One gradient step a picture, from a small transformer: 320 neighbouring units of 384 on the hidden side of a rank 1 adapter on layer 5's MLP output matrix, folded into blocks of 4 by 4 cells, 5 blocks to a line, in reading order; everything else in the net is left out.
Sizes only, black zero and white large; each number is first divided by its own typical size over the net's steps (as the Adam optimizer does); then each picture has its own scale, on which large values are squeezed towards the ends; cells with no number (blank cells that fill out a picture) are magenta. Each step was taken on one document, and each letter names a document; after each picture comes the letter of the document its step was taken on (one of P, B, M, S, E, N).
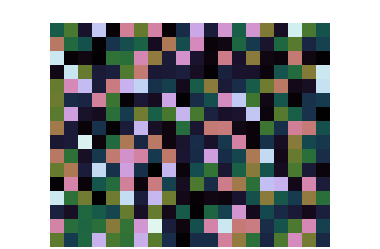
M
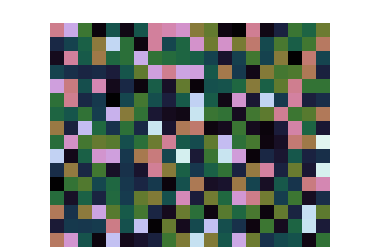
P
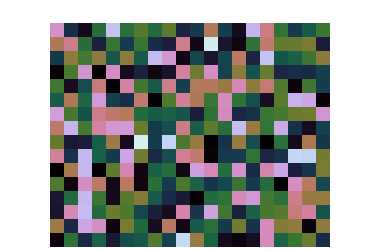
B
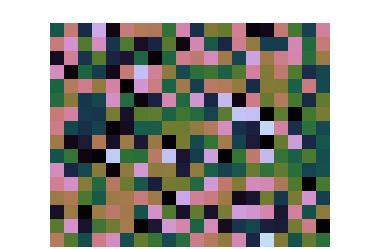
M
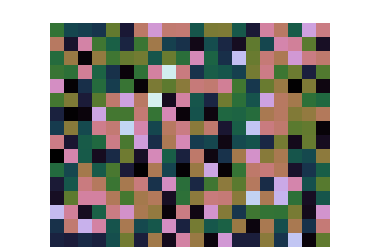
B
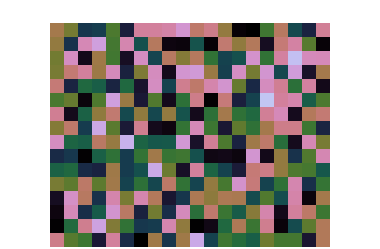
P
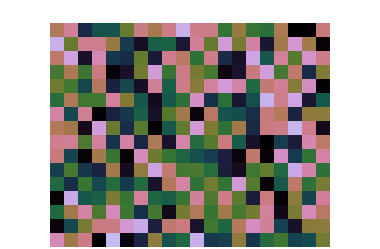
P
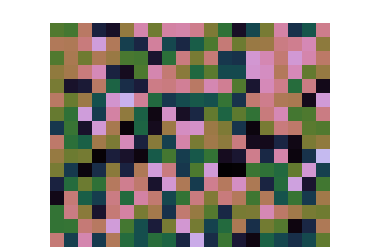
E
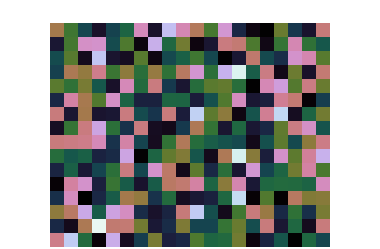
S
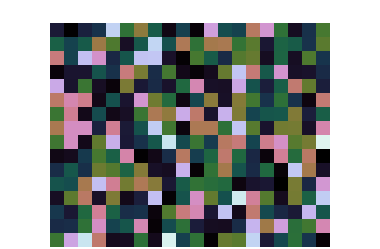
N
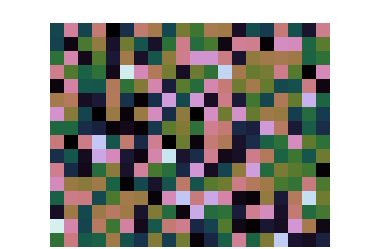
M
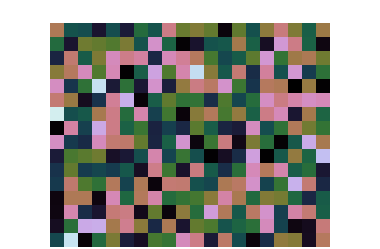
S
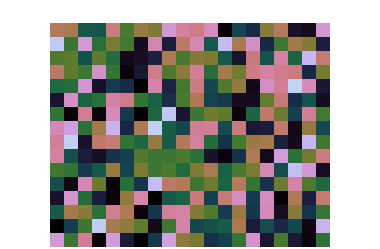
N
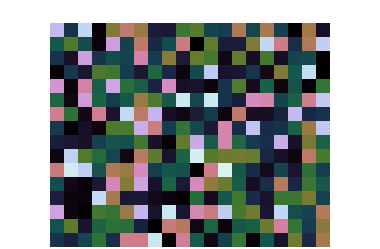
B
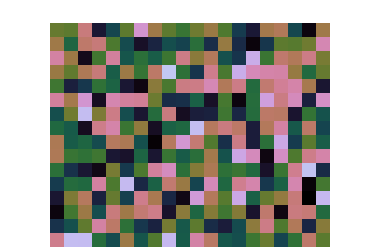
S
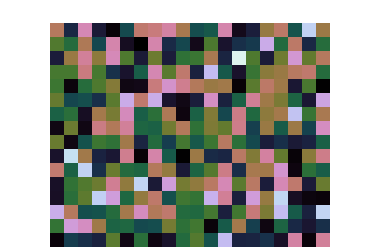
B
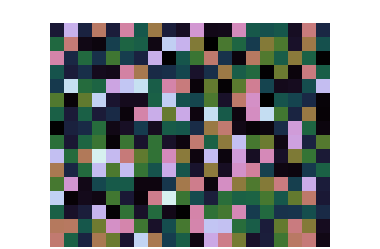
M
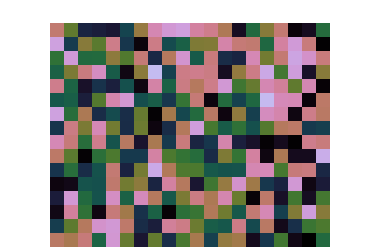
P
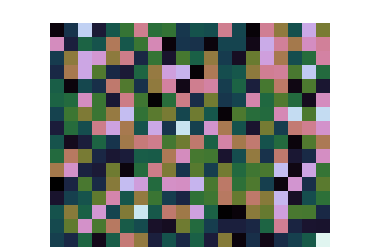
B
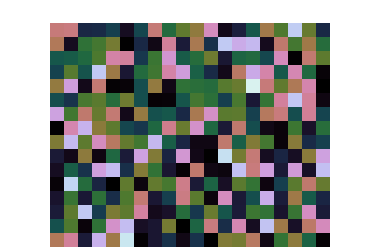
N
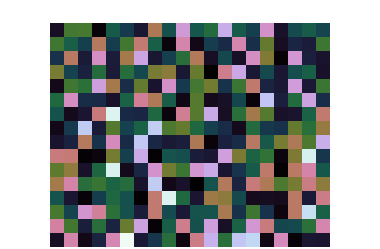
P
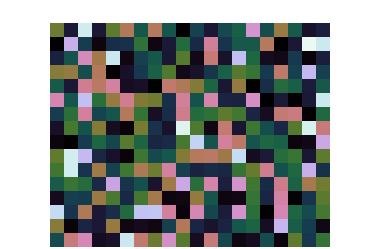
E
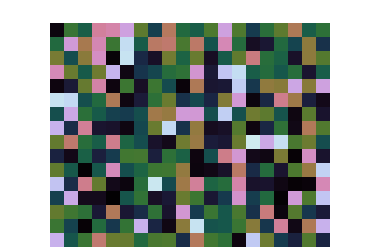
N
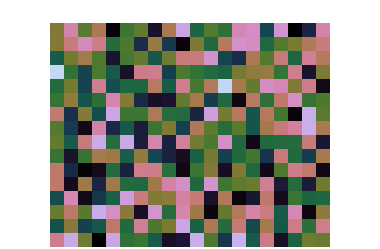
M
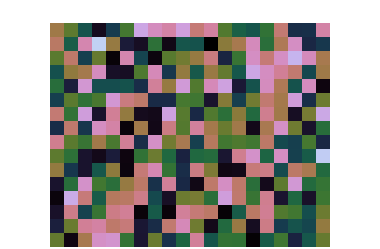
P
